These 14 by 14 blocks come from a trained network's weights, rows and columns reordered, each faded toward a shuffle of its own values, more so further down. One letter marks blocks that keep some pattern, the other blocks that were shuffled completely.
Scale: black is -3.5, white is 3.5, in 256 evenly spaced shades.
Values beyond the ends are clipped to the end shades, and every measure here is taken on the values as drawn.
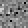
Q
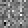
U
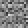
U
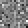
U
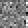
U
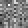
U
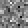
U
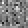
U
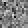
Q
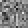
U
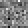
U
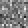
U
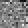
U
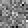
U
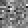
U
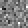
Q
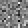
U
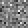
U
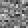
U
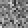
U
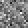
Q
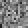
Q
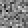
Q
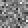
Q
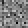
Q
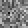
Q
